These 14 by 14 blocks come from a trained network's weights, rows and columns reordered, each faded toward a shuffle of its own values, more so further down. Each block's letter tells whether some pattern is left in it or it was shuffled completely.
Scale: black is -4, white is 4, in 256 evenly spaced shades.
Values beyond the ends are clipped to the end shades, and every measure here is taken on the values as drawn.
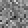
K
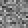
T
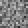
K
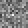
K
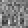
T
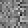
T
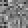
T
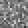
K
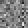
T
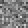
K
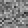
T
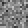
K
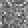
K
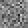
T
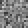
K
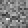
K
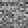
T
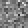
T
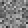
T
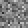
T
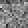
K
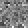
K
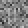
K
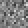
T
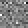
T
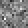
K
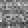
T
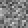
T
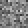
K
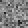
K
